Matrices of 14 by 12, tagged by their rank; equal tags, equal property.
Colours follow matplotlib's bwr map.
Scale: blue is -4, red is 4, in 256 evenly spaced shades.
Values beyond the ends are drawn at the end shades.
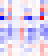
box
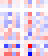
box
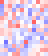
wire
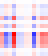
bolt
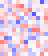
wire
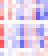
box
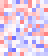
wire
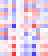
box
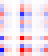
bolt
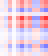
bolt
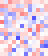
wire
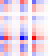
bolt
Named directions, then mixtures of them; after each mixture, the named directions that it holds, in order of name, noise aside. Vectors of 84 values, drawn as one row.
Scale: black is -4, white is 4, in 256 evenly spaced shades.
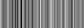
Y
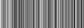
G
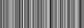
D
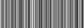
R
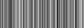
D, G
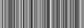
D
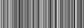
D, G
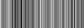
G, Y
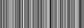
D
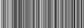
G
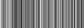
G, Y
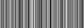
D, R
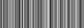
D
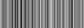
Y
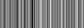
R, Y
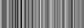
Y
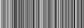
G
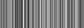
D, Y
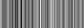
Y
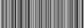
R, Y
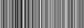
D, Y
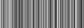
D, G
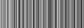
G, Y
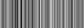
Y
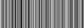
R, Y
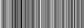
G, Y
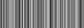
D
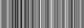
Y
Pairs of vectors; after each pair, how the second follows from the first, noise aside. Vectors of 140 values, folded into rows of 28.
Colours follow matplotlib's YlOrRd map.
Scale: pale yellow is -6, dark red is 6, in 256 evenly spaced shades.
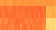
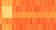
wrapped around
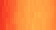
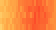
negated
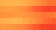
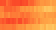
negated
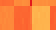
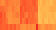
wrapped around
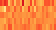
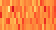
shuffled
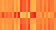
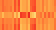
negated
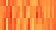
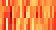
scaled up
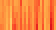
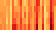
scaled up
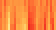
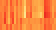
wrapped around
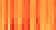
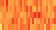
shuffled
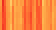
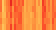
negated
